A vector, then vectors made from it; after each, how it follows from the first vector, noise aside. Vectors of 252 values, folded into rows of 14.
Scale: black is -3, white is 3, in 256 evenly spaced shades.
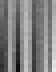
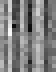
wrapped around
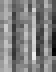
wrapped around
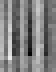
wrapped around
